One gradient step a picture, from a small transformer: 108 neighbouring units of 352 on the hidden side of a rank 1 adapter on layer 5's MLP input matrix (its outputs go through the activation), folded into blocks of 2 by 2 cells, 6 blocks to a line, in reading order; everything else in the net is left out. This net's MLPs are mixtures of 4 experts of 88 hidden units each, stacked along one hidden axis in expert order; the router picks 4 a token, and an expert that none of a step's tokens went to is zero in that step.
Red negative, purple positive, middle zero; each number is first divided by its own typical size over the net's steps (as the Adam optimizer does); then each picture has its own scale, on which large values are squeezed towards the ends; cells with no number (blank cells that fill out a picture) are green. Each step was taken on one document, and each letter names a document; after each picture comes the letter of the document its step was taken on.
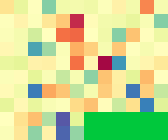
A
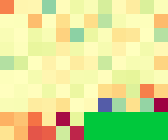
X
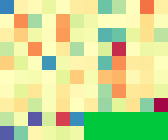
X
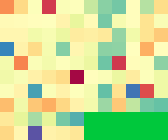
X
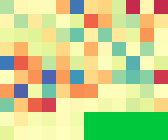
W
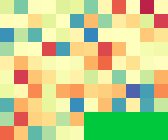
A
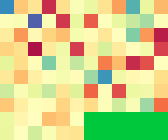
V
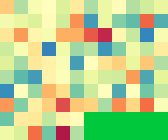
W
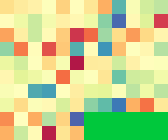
A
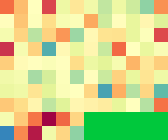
X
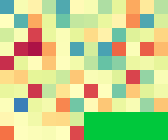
X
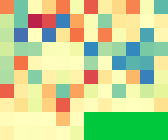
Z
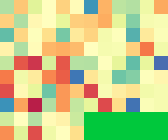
W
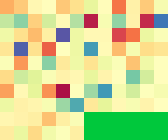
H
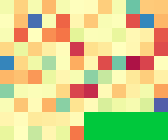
V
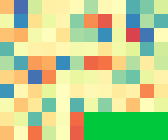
W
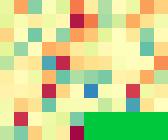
H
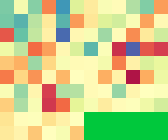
Z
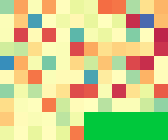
V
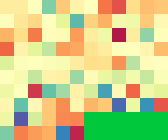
A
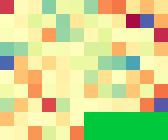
V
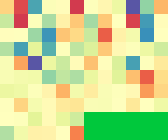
H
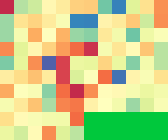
W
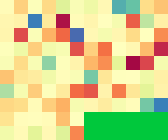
V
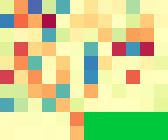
Z
